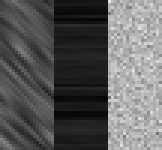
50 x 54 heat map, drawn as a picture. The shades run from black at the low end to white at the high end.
The table splits into one row of 3 panels. Panel 1,1: low, slanting down to the right. Panel 1,2: very low, streaked across, faint in contrast. Panel 1,3: high, fine-grained.
